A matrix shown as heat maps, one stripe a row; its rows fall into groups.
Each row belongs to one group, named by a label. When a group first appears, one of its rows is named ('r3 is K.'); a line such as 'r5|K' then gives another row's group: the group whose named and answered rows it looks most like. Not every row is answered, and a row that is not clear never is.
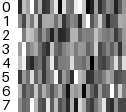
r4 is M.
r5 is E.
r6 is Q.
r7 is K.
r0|E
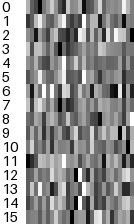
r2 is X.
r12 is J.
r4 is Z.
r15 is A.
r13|E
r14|J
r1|E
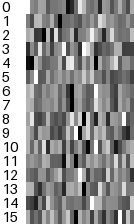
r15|Q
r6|A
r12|X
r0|M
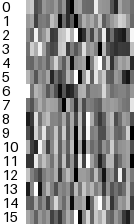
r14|A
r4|A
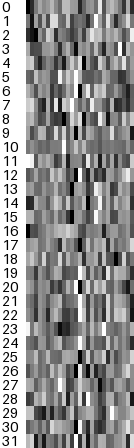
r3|Q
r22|X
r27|M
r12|J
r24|X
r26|J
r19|X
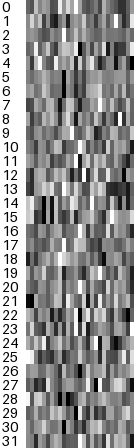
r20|X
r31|X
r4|K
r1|E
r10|X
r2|Z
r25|M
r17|Z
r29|J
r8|Q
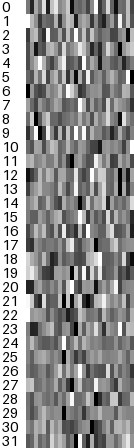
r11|A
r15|X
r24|Z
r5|K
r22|M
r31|J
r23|Q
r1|Q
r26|X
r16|K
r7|X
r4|E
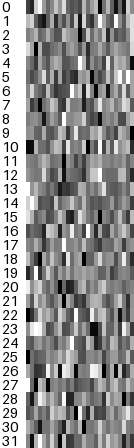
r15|M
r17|Z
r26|Q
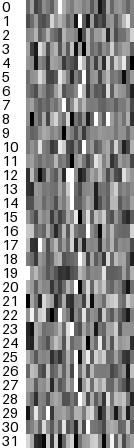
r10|E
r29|K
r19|M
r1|J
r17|K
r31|Q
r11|A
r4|X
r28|X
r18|X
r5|E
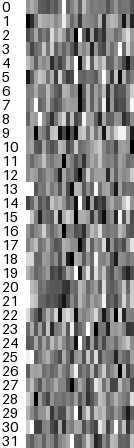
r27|A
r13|A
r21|M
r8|E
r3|Q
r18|A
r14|J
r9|X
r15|Q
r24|J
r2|J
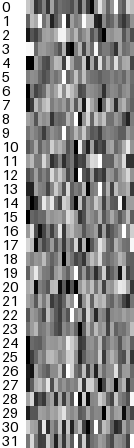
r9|Z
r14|Q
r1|E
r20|X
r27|K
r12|J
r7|K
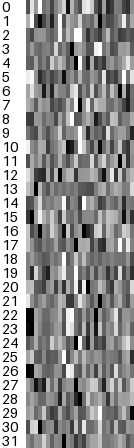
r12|Q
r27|Q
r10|M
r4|J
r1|M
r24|J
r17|Q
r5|M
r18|Z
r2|X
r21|M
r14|E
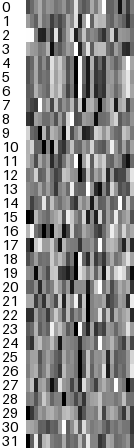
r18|J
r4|J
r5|J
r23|J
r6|J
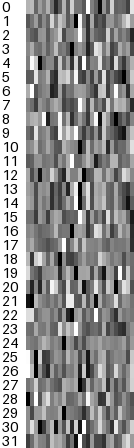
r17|Z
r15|X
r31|J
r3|A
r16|A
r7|X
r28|K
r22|A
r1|J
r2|X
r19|Q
